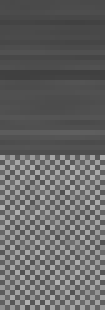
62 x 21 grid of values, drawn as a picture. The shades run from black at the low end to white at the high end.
The table splits into 2 rows of 1 panel. Panel 1,1: low, streaked across, faint in contrast. Panel 2,1: middling, checkered, strong in contrast.
